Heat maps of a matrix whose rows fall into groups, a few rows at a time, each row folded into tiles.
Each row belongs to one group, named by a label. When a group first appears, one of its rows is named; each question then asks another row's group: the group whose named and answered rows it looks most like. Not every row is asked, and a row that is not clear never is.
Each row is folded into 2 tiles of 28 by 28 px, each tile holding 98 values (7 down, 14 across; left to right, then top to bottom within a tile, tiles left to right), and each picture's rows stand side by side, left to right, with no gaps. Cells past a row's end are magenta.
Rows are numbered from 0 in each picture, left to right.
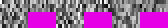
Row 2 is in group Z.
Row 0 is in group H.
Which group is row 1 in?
H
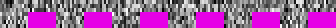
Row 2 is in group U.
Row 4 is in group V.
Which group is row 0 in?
U
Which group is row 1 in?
Z
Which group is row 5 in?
H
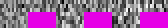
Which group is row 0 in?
Z
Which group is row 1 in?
Z
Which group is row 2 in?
U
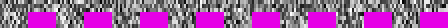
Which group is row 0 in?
V
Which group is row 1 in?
V
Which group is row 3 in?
V
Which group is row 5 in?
Z
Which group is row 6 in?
U
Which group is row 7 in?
V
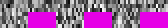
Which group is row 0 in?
U
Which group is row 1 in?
U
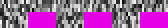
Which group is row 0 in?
Z
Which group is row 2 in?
Z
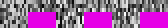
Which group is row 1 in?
Z
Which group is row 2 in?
Z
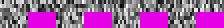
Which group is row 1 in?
Z
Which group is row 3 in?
U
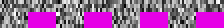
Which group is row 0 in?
V
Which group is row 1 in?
H
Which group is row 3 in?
H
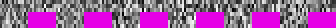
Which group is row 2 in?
U
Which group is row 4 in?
Z
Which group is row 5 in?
H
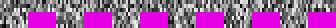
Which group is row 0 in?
Z
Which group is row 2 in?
Z
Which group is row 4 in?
H
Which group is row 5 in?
U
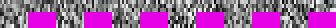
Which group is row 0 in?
Z
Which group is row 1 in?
Z
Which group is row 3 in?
H
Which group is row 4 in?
H
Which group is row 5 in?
V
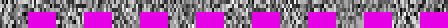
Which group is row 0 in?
V
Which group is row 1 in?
Z
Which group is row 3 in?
V
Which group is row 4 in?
H
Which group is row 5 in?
V
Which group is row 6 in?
Z
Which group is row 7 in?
Z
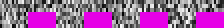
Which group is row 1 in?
H
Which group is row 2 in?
U
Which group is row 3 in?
H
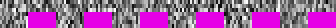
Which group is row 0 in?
U
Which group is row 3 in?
Z
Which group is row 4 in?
Z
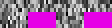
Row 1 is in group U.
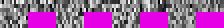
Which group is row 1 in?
U
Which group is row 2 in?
H
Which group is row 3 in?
Z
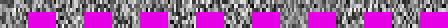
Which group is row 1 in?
H
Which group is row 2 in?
H
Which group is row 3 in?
U
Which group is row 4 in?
H
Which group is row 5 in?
Z
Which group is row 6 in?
U
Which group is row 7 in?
V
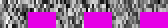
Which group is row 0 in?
V
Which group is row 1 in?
U
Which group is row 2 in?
V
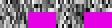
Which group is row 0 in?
V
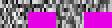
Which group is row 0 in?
V
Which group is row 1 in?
Z
